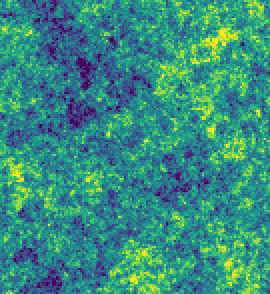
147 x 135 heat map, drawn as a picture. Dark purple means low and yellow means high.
Overall the values sit about 50% of the way up the scale. No row or column stands out. The ninth with the highest average is the top right. The halves do not mirror each other. There are no regular stripes. The top left is the ninth with the lowest average.
